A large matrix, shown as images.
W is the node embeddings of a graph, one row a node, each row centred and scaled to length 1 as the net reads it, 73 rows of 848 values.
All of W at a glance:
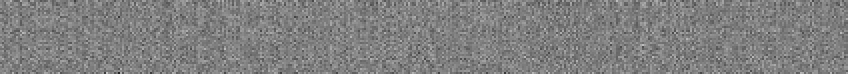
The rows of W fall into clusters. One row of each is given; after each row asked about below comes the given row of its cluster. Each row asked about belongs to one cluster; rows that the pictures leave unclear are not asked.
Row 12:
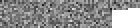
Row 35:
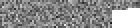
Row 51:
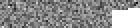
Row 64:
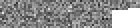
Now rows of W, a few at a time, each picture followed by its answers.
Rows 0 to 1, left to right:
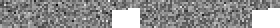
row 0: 64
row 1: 64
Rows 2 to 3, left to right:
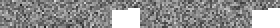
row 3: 51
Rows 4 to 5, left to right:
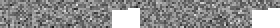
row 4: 51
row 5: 51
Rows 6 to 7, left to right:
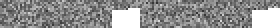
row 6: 64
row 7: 35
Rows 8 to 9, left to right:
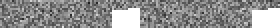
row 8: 12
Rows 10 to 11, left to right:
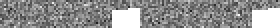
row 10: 64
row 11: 12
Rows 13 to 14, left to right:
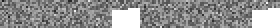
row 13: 51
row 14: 12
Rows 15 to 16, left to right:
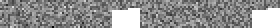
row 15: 51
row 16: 35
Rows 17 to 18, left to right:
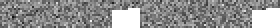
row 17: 35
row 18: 35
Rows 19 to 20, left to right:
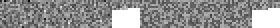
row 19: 12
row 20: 12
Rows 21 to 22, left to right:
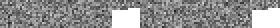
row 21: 51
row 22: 35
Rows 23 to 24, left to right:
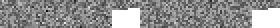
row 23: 51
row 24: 51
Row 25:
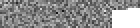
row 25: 35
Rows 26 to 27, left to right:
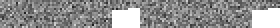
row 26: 64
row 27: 51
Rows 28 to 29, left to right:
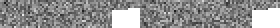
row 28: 64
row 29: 12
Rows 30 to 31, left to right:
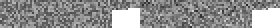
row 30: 64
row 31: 64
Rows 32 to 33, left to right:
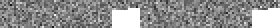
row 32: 51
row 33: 51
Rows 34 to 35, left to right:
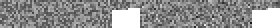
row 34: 64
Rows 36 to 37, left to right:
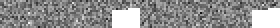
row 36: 64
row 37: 51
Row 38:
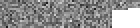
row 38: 12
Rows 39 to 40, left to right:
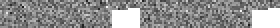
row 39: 51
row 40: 51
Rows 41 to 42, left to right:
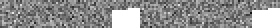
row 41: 35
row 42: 12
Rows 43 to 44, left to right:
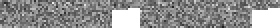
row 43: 64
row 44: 51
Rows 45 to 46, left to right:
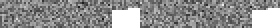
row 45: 35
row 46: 35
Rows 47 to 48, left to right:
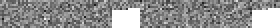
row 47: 12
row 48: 12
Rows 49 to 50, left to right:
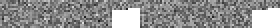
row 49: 12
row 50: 35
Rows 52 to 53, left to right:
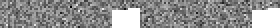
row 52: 51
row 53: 35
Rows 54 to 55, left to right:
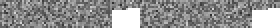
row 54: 35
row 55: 12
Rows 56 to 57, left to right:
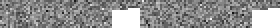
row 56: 51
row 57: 51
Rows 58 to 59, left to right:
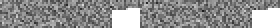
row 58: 35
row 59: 35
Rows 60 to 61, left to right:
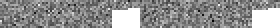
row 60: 12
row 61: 12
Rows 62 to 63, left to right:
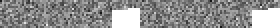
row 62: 12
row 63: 51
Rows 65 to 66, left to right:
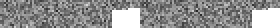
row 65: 64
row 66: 64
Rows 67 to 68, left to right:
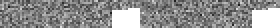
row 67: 12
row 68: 64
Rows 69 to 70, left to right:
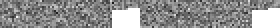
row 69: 35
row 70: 64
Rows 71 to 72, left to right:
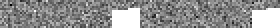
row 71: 51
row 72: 35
